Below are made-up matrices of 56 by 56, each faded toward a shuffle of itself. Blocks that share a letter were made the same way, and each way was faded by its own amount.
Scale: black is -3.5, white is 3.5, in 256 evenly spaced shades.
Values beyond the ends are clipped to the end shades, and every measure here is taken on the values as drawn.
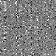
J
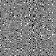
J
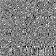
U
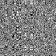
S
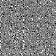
J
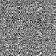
S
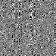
J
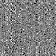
J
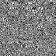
U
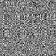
S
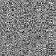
S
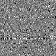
U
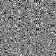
J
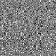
J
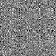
S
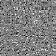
J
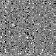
J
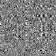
U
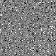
J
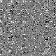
J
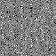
J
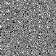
J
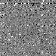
U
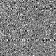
U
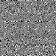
U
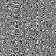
J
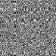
S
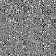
J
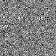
S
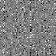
J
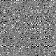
U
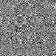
U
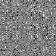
J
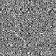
U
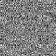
S
